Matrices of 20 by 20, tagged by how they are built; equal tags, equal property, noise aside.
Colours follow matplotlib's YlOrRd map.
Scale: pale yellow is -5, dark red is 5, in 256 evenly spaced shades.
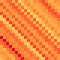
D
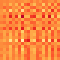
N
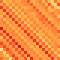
D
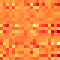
N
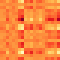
N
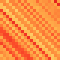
D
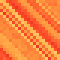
D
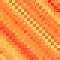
D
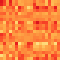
N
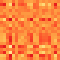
N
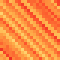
D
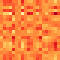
N
